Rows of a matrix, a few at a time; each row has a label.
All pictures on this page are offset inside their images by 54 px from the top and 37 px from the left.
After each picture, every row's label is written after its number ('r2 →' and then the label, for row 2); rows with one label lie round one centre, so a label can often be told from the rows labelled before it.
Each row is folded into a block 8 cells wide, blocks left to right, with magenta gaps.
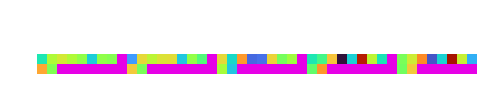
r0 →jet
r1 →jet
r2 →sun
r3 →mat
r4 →mat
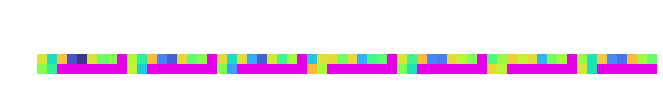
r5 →sun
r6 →sun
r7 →sun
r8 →jet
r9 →sun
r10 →jet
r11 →sun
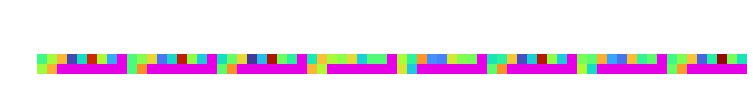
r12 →mat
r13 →mat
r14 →mat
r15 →jet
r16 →sun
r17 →mat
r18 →sun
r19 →mat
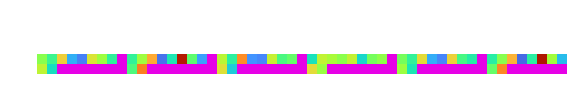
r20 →sun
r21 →mat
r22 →sun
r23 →jet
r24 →sun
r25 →mat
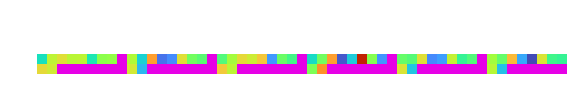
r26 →jet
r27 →sun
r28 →jet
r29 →mat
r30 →sun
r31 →sun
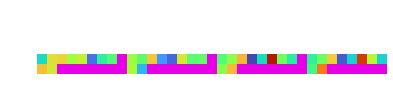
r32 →jet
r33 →sun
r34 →mat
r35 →mat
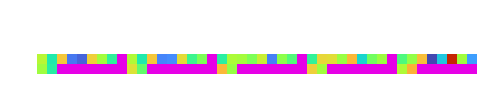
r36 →sun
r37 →sun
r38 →jet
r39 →jet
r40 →mat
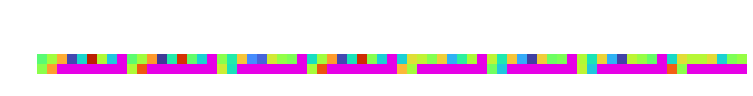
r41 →mat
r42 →mat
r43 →sun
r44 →mat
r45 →jet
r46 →sun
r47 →sun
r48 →jet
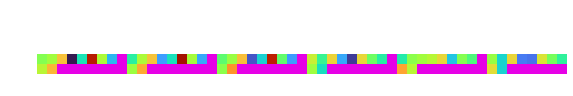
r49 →mat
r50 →mat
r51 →mat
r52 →sun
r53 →jet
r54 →sun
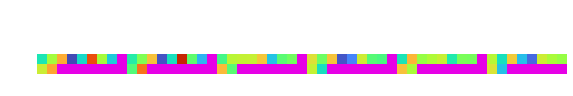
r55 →mat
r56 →mat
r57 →jet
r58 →sun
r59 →jet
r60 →sun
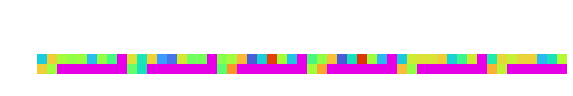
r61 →jet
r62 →sun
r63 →mat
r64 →mat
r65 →jet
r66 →jet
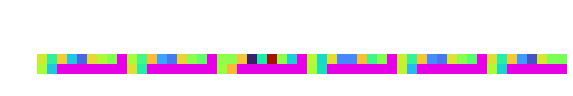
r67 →sun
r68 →sun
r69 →mat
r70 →sun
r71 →sun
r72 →sun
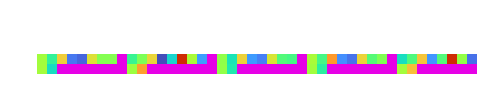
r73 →sun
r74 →mat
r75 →sun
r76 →sun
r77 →mat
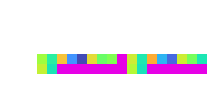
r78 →sun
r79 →sun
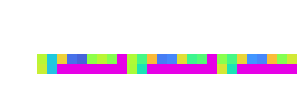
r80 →sun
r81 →sun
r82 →sun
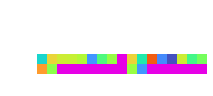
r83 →jet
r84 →sun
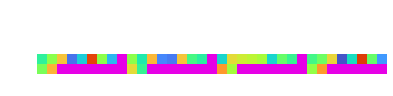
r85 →mat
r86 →sun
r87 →jet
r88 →mat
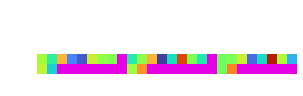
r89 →sun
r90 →mat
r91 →mat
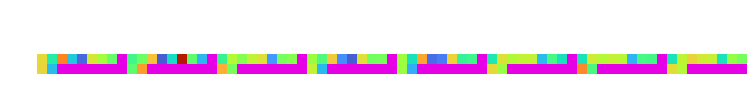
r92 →sun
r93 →mat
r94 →jet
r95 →sun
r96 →sun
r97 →jet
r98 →jet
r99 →jet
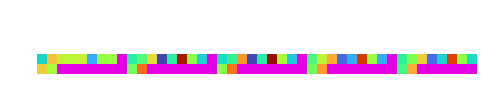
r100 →jet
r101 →mat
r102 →mat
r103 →mat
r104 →mat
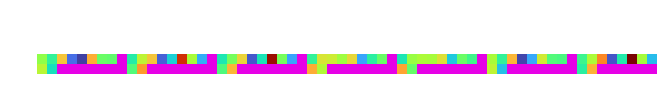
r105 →sun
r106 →mat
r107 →mat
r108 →jet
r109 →jet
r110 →sun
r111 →mat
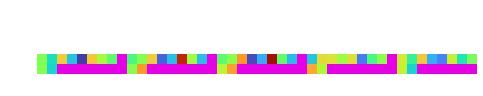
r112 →sun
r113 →mat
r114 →mat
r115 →jet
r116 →sun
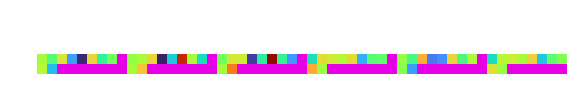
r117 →sun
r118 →mat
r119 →mat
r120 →jet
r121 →sun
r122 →jet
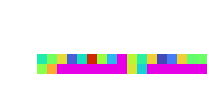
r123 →mat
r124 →sun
